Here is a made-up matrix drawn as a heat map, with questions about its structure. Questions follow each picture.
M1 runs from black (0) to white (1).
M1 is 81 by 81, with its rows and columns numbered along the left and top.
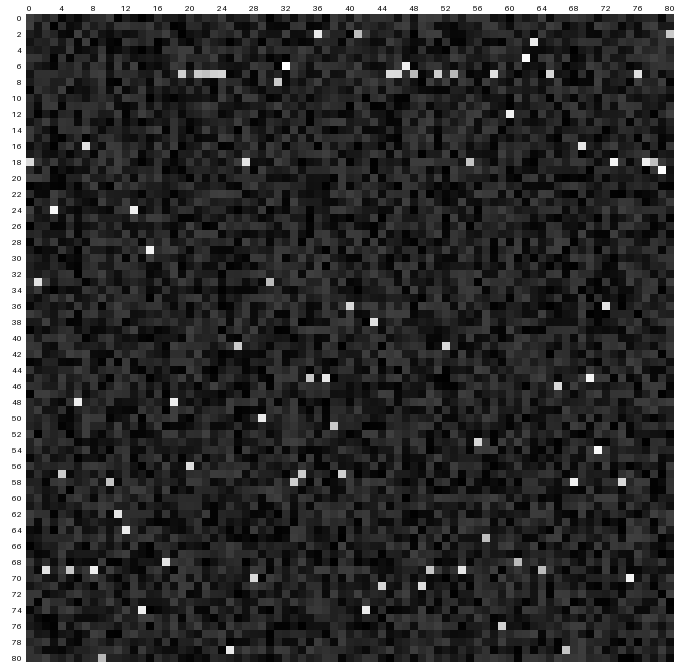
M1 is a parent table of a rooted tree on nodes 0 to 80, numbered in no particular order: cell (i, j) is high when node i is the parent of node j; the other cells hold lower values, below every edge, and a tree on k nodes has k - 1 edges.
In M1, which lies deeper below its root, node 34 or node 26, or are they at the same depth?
the same depth
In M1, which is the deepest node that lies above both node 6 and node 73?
48
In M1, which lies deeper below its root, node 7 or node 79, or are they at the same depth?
node 79
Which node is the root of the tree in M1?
16
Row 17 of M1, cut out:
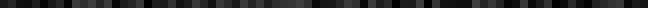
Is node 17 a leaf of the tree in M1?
yes
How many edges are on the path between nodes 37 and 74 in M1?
4
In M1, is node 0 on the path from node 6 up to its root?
no
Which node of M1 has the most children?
7
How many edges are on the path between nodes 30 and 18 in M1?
5
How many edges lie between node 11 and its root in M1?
4
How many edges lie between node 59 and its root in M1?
3
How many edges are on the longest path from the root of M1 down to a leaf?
4
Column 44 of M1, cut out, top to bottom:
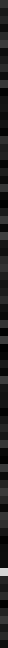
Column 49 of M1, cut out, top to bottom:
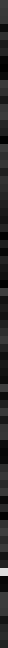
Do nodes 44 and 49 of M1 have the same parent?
yes
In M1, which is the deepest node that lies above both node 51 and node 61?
7
